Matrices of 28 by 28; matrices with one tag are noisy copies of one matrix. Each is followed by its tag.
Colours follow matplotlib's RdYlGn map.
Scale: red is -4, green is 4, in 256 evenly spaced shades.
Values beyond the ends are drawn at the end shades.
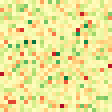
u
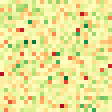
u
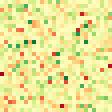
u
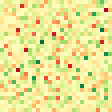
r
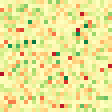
u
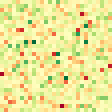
u
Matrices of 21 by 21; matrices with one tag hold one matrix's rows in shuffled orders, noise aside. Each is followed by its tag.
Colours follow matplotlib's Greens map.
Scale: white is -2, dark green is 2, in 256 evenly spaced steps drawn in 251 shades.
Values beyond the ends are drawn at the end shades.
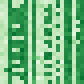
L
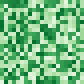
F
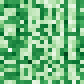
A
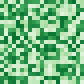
F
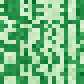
A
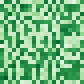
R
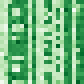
L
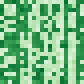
A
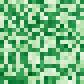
F
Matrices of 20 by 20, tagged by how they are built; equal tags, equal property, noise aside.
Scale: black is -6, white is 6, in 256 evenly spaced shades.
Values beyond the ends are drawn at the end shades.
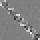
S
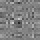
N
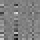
N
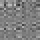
N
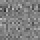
N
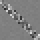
S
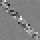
S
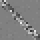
S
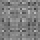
N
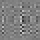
N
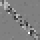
S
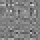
N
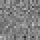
N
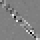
S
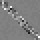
S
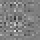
N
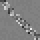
S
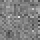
N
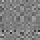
N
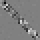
S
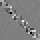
S
